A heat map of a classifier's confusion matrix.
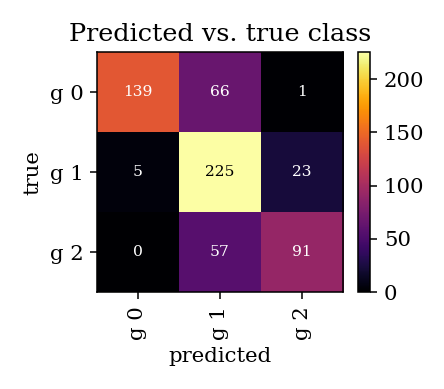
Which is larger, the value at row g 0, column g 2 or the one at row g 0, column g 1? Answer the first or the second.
the second
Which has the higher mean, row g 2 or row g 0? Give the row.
g 0
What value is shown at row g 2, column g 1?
57
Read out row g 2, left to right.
0 57 91
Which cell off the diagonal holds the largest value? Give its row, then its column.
g 0, g 1
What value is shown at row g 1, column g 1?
225
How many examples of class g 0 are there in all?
206
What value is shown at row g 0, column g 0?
139
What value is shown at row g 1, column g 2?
23
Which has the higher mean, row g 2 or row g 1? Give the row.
g 1
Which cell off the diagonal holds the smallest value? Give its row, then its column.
g 2, g 0
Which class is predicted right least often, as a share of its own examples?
g 2
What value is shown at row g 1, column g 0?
5
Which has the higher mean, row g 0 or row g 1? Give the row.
g 1
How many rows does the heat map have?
3
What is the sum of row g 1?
253
